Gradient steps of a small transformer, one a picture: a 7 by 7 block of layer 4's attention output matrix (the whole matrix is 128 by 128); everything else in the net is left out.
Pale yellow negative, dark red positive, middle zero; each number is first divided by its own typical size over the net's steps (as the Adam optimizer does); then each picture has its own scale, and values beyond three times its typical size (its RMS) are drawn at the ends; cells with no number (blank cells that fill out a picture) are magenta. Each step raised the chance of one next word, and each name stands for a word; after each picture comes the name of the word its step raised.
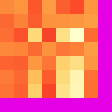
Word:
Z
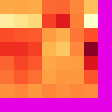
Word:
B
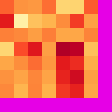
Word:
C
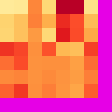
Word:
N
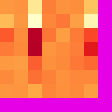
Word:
B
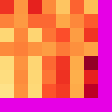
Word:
Z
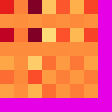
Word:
N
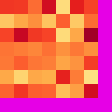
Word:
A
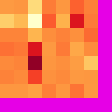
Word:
B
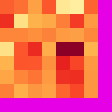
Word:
C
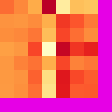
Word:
C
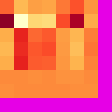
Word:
B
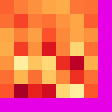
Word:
A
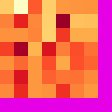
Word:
C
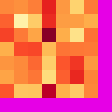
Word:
A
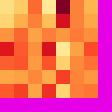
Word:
N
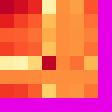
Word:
A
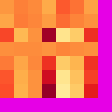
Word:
Z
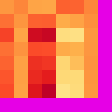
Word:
Z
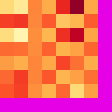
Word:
N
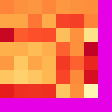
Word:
A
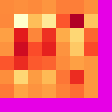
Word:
B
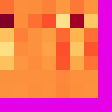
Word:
B
